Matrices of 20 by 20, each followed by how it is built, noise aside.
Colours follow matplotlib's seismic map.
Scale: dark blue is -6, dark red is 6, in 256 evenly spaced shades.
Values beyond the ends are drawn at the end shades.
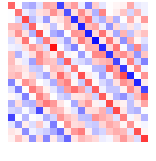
Toeplitz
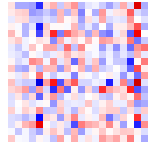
low rank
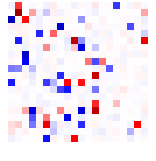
sparse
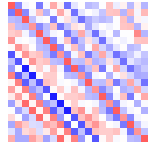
Toeplitz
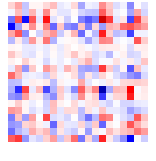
low rank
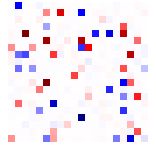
sparse
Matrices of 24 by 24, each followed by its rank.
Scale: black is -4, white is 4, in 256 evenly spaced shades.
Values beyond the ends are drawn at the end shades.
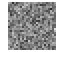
full rank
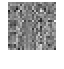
five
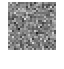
full rank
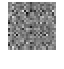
five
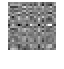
three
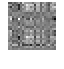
three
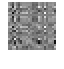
three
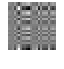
one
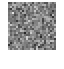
full rank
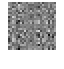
five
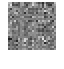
five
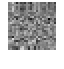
five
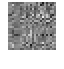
five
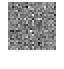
five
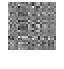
three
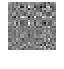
three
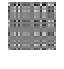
one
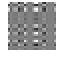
one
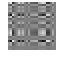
one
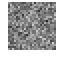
full rank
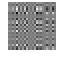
one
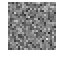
full rank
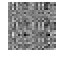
three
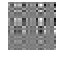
one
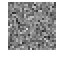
full rank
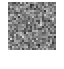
full rank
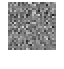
five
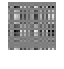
one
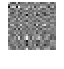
three
